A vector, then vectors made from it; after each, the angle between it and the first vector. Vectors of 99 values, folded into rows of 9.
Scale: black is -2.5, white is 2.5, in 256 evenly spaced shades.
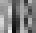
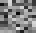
orthogonal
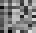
partly opposed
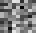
partly opposed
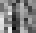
nearly parallel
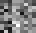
partly opposed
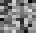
partly opposed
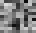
partly aligned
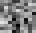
partly aligned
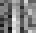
nearly opposite
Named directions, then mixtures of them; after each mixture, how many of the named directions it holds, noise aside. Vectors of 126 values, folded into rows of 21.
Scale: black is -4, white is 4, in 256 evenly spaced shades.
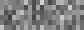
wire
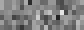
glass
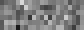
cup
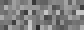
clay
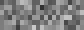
two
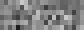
two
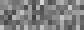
one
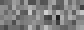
two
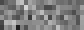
two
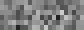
two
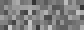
one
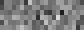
one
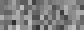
three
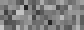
two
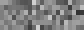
three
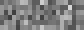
two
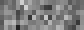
one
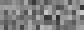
three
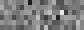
one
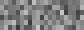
three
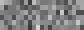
three
